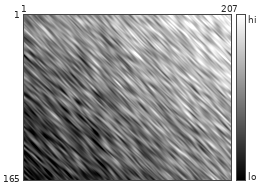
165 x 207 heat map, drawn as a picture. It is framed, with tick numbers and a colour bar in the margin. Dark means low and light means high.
The halves do not mirror each other. Streaks slant down to the right. No single row or column stands out from its neighbours. The bottom left is the ninth with the lowest average. Overall the values sit about 50% of the way up the scale. There is an overall slope up to the top right.
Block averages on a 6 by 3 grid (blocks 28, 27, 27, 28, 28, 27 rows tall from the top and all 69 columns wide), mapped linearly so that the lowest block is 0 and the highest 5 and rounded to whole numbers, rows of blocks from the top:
3 4 5
2 3 5
2 3 4
1 2 3
0 2 3
0 1 3
